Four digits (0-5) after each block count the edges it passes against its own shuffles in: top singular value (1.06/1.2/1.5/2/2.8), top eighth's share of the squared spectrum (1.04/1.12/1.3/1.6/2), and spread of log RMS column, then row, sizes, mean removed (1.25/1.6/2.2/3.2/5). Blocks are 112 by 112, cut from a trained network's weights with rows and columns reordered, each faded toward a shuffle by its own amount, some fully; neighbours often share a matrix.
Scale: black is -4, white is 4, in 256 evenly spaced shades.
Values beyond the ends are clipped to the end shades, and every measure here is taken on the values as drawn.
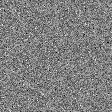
0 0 0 0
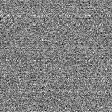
3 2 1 1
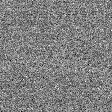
2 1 0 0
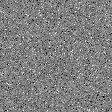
1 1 0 0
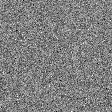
0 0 0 0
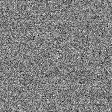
2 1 0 0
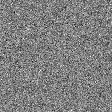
0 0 0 0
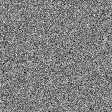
0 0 0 0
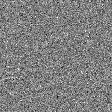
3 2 0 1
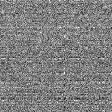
4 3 1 2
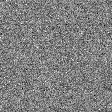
1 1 0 0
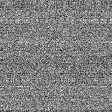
4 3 1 2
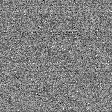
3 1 0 0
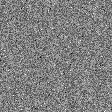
0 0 0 0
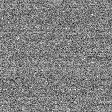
3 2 0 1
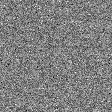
1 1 0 0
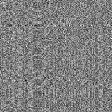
4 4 0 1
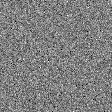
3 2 0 0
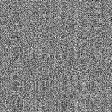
4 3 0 1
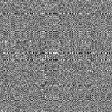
5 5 2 4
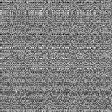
5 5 2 3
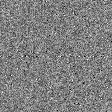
2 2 0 1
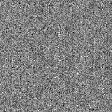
3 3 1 2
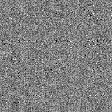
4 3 1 2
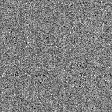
3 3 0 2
